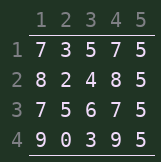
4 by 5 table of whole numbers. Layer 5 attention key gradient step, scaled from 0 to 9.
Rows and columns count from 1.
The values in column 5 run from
5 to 5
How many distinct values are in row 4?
4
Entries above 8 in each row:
0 0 0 2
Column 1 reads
7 8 7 9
